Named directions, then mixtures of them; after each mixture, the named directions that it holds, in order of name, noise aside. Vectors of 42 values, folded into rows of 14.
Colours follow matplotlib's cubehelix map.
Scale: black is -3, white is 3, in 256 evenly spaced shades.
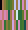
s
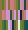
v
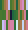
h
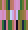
h, s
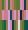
v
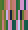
h, v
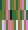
h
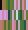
s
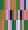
h, v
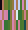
s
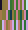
h, s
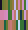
s, v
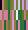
s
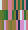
s, v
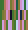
h, v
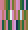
h, v
